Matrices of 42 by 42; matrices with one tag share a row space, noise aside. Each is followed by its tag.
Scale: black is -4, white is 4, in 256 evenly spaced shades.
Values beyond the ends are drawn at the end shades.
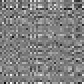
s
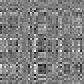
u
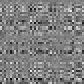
s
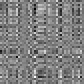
u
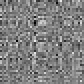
u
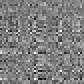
u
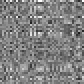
s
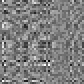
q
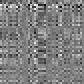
u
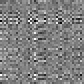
u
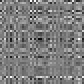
s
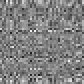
s
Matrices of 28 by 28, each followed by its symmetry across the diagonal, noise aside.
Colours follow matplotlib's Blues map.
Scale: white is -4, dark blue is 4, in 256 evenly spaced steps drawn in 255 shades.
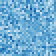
antisymmetric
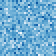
neither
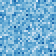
symmetric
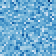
neither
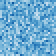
neither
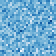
antisymmetric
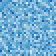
symmetric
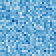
antisymmetric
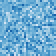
antisymmetric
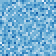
symmetric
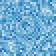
symmetric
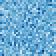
neither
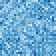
symmetric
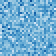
neither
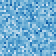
antisymmetric
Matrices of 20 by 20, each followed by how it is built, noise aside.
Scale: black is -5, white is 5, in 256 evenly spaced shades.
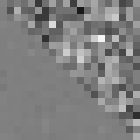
upper triangular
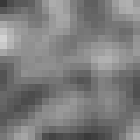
smooth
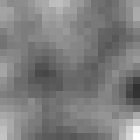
smooth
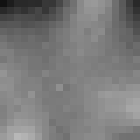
smooth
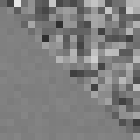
upper triangular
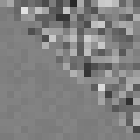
upper triangular
